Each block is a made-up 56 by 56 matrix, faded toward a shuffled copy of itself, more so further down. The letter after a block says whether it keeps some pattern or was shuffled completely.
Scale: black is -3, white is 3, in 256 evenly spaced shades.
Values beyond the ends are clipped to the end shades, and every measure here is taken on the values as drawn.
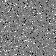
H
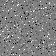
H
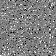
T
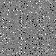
T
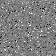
H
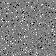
H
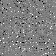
T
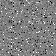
T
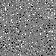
T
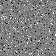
H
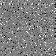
T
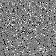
T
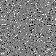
T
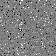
H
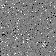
H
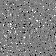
T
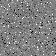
H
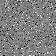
H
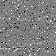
T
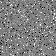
H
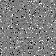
T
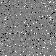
T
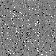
T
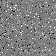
H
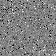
H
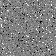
H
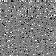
T
